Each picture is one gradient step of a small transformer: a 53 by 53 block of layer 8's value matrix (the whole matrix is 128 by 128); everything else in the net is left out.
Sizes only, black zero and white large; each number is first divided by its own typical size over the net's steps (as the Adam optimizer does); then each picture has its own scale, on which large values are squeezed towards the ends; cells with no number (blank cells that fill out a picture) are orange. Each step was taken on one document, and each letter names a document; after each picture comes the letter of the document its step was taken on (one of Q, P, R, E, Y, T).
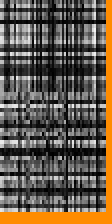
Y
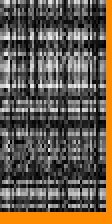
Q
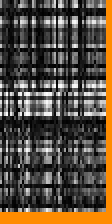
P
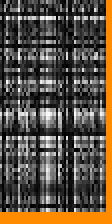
P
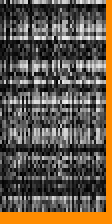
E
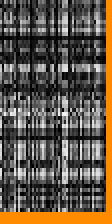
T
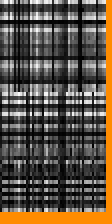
T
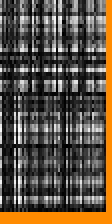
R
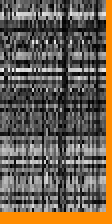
Y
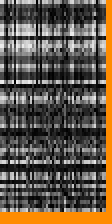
Y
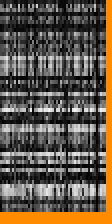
Q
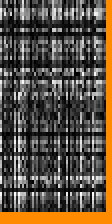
R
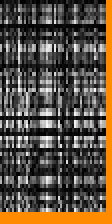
P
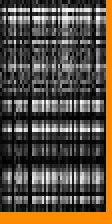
T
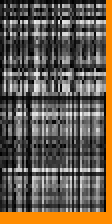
E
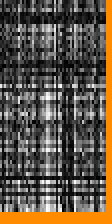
P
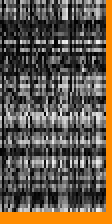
E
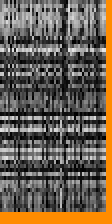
Y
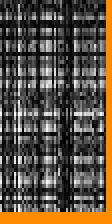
R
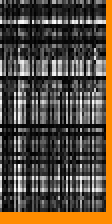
R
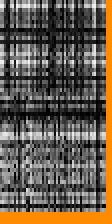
Y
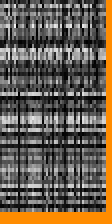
Y
